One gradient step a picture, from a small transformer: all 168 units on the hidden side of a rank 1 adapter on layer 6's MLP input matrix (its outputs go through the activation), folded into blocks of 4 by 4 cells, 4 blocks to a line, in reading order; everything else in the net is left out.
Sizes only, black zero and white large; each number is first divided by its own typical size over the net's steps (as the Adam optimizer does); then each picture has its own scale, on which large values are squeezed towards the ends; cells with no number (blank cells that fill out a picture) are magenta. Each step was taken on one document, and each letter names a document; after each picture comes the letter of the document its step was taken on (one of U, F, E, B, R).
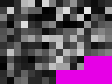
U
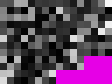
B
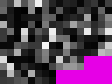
B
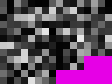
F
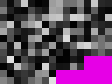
F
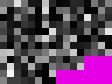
B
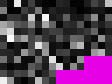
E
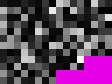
F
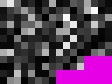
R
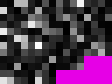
E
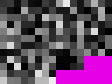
F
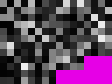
U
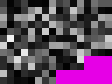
F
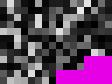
R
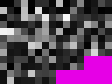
E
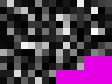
R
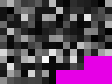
B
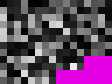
F
